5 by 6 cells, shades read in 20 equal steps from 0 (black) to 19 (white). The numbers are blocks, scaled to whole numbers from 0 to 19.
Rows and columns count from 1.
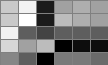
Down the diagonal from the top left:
15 19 5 0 9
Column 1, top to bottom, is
15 15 18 16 10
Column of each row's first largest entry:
2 2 1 1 1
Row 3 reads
18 7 5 7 7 7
